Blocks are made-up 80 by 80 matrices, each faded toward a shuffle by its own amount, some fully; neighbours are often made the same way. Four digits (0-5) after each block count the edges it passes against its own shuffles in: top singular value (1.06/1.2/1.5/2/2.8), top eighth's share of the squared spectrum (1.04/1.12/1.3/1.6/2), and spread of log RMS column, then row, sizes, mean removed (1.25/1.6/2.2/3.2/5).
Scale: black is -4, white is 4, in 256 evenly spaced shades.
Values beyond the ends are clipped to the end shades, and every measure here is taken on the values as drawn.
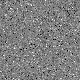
0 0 0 0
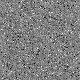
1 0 0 0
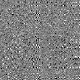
4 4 2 2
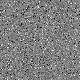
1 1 0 0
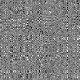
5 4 3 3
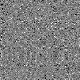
4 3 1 1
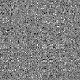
4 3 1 2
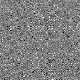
4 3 1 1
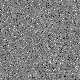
1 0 0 0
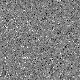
3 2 1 0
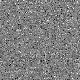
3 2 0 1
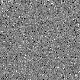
3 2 1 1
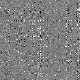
2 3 3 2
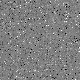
1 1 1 0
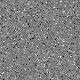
0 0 0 0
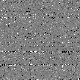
2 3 1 2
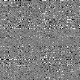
2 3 2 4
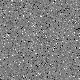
0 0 0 0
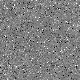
1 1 0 1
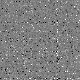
2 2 1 2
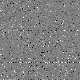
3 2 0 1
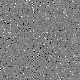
3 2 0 0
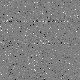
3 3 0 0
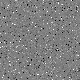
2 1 0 0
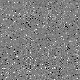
4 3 1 1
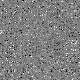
3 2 1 1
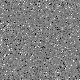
2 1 0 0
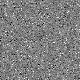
2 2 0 0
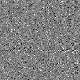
4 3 1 1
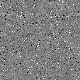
2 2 0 0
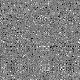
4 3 1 2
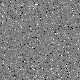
1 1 0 1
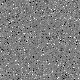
2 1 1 1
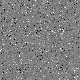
2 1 0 0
